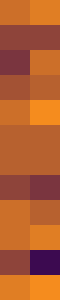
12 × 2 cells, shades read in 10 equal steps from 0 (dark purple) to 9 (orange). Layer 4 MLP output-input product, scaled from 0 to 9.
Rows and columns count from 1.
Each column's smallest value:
3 0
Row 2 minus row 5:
-3 -5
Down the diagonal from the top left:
7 4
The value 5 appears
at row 4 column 1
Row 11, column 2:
0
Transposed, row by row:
7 4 3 5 7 6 6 4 7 7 4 8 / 8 4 7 6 9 6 6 3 6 8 0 9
